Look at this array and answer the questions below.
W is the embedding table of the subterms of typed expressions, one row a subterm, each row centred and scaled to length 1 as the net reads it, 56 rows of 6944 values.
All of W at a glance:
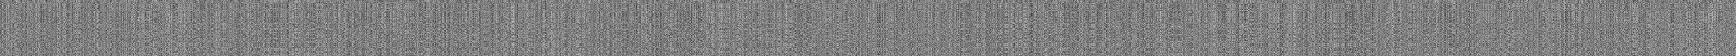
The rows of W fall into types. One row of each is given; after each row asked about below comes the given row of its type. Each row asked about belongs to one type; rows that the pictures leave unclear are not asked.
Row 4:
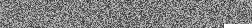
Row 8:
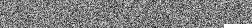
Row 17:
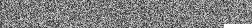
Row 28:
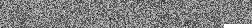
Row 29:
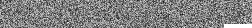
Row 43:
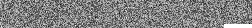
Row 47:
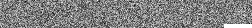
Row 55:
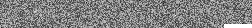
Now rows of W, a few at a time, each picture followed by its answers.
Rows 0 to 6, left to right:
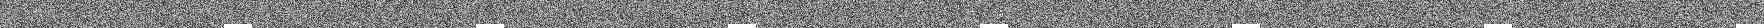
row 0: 55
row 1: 8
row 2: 29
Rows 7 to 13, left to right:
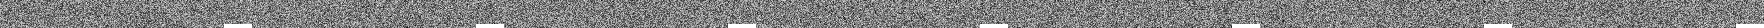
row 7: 29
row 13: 4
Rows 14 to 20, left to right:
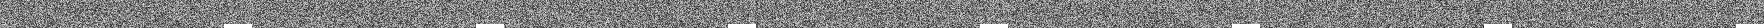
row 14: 55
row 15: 4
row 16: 55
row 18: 29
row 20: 17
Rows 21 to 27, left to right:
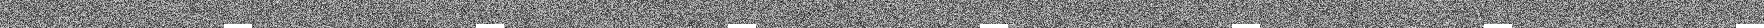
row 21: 43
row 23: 28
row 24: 47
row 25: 55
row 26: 43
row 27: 4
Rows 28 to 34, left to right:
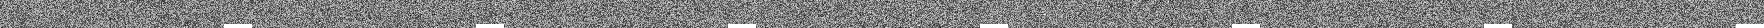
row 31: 47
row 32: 8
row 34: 17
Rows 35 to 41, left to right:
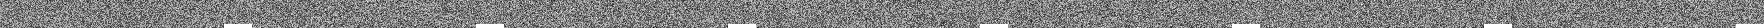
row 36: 43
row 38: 28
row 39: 28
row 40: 4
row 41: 17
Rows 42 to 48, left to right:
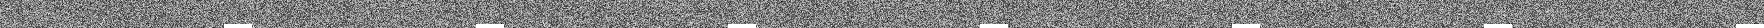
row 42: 4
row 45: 43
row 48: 55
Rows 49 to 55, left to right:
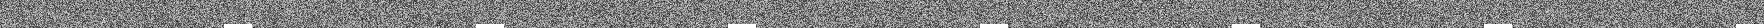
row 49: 55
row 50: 28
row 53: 17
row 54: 4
